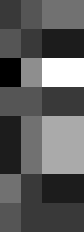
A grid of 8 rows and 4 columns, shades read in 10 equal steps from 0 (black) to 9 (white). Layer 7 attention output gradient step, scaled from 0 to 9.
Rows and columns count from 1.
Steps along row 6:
up up same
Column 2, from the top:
3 2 5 3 4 4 2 2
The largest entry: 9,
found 2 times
